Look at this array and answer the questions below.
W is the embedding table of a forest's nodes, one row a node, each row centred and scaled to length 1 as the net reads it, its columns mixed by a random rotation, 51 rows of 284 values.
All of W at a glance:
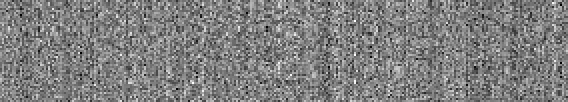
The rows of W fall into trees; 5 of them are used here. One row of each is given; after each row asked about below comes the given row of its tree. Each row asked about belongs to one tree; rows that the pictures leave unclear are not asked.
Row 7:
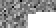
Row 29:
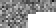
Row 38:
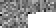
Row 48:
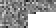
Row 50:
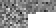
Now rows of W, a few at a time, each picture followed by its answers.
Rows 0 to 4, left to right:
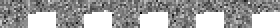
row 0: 7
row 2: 38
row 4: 7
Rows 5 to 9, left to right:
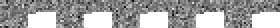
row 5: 48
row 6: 29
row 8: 7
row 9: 38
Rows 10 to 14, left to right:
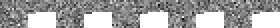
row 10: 50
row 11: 48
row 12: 38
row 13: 7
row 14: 7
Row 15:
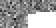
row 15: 7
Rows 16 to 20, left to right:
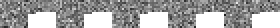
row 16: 48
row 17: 48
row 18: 29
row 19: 38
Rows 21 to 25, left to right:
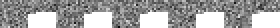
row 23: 48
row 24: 29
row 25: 7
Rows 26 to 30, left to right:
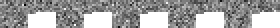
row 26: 48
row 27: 50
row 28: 48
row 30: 7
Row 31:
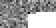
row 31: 38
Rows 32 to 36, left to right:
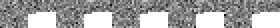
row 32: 7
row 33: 38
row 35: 38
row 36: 38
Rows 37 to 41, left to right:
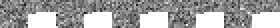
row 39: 48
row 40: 50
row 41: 50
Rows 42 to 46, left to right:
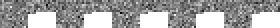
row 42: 38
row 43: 29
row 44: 7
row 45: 38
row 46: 29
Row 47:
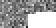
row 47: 38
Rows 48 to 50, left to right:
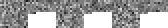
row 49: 7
